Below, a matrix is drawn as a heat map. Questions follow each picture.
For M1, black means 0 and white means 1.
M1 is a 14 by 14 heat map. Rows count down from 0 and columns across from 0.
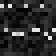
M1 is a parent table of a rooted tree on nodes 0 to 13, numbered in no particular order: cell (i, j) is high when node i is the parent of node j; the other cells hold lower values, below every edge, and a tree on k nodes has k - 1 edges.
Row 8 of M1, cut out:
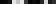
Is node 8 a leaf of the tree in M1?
no
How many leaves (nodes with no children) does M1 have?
10
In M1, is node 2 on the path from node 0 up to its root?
no
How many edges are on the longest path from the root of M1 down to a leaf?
2
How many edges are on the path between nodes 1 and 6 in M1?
1
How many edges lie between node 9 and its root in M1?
1
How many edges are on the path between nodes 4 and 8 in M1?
1
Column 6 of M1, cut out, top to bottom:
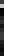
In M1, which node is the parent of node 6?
1
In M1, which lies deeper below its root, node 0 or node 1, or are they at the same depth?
node 0
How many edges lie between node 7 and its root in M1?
0
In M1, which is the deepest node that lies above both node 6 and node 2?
1
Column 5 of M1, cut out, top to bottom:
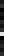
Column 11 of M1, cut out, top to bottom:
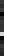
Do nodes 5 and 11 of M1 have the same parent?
yes
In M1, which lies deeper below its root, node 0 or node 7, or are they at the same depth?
node 0
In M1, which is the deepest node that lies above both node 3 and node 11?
8
